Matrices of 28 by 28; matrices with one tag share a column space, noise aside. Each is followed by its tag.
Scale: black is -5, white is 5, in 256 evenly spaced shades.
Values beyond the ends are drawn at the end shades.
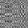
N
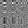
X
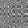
N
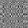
N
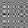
N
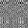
X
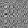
N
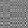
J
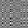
J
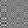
J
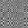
J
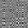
J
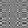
J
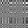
X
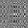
N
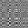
J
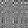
X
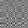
J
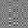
J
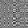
J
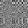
X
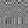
X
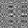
N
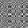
N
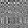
X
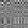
X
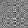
J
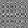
N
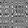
N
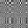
X
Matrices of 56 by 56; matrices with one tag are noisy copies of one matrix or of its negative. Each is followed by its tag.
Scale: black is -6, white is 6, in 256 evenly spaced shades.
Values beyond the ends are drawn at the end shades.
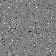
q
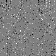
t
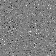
q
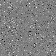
q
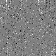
t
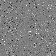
q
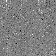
t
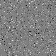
q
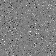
q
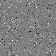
q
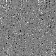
t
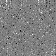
t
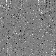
t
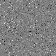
q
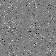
q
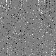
t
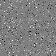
q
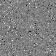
q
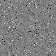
q
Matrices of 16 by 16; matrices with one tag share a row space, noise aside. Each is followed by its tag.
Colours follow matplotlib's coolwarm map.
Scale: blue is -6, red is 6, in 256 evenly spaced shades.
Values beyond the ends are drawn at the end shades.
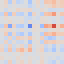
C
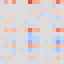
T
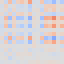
C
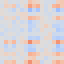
T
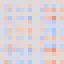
C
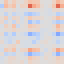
T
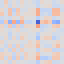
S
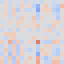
S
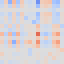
S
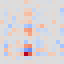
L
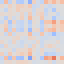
C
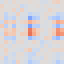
T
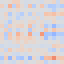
C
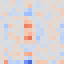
L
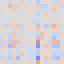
S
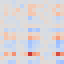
T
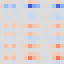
T
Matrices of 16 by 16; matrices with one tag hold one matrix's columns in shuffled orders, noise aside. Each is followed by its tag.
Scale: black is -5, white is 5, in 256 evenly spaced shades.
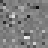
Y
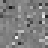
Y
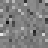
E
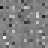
Y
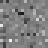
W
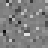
E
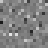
E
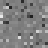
Y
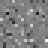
W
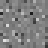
W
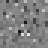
E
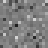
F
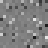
F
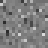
E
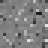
W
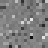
F
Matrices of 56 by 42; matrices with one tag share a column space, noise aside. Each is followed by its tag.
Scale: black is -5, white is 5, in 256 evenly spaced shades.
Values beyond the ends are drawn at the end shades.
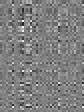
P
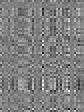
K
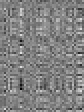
K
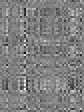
K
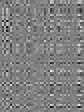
P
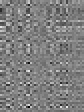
P
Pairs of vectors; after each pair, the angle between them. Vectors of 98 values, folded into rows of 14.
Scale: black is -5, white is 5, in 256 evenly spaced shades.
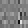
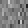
partly aligned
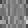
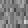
partly aligned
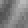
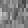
partly opposed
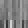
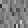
orthogonal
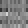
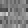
nearly parallel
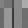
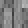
nearly parallel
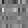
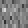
partly aligned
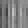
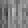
nearly parallel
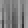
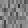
orthogonal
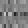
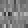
nearly opposite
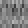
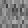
nearly parallel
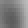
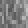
partly aligned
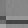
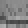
nearly parallel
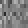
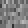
partly opposed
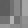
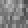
partly opposed
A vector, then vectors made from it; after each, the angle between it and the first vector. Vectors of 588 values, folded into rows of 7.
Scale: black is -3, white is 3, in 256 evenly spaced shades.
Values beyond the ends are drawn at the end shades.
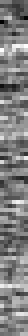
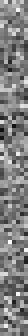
partly opposed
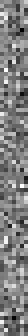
orthogonal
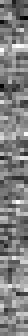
nearly parallel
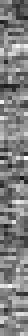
nearly parallel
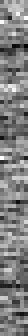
nearly opposite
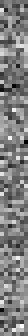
partly aligned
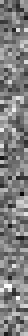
partly aligned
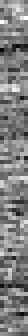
nearly opposite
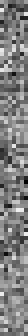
partly aligned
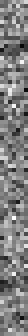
partly opposed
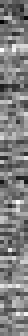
nearly parallel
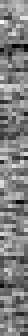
nearly opposite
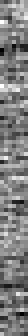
nearly opposite
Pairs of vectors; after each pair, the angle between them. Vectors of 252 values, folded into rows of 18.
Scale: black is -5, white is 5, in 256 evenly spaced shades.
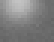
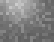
nearly parallel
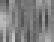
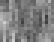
nearly parallel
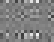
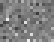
orthogonal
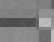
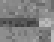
nearly parallel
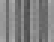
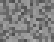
orthogonal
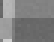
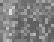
partly aligned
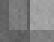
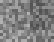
partly opposed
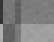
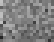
partly opposed
